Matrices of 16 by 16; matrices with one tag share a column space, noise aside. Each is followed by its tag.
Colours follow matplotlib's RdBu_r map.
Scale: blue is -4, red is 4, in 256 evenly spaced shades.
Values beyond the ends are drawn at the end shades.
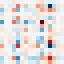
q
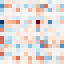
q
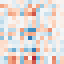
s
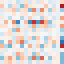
q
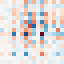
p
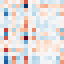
s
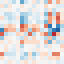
p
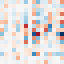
p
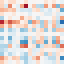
q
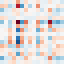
q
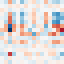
p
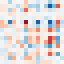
q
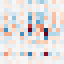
p
